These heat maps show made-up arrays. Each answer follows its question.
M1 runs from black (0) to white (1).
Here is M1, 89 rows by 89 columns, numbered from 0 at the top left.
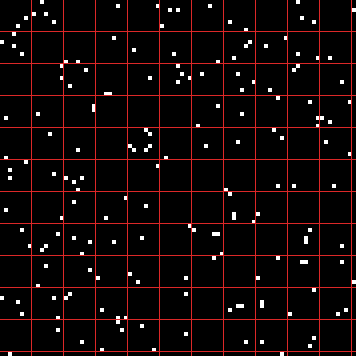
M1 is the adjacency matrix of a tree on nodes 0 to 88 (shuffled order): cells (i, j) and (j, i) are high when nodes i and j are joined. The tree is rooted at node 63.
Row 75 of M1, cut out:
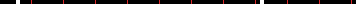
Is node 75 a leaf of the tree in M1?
no
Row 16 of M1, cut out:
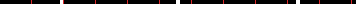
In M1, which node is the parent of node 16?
44
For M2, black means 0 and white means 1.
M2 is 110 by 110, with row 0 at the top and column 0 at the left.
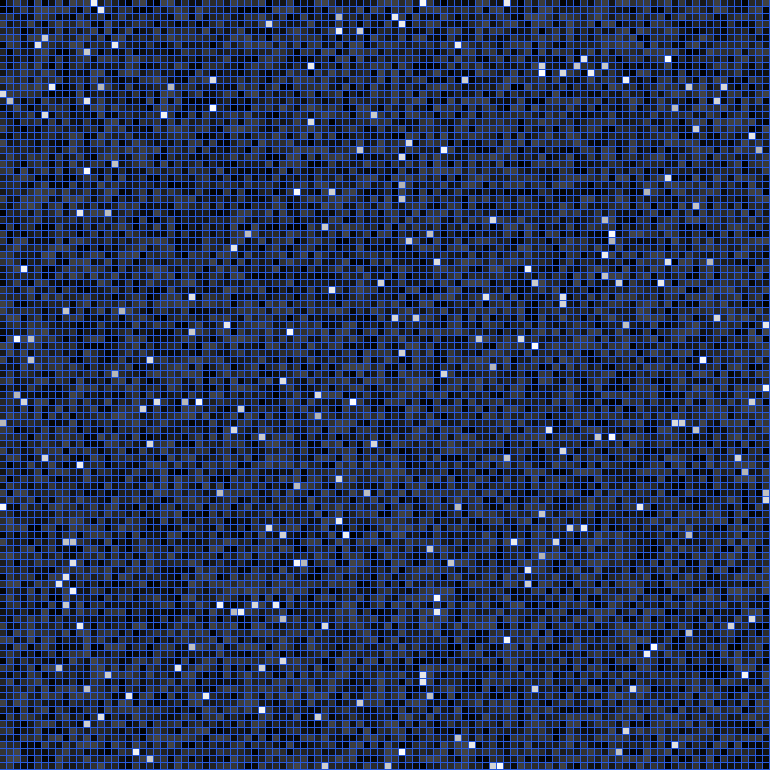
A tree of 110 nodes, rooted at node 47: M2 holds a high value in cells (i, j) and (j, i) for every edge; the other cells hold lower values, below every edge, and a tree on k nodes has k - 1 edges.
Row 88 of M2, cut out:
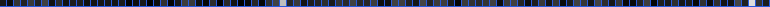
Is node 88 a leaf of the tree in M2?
no
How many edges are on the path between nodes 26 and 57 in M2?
1
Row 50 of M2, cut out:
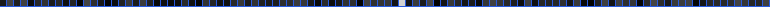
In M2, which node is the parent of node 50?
57
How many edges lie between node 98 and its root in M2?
35
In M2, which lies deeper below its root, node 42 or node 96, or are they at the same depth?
node 96
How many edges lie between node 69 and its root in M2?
3
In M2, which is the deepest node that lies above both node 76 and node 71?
109
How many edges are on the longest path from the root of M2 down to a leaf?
53
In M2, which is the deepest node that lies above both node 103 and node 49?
12
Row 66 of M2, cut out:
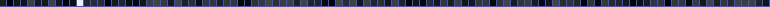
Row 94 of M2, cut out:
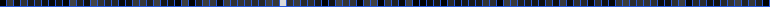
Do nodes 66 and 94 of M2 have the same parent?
no
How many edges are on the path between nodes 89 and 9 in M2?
6
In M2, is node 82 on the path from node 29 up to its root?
no
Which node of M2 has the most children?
57
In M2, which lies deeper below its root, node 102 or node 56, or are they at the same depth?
node 102
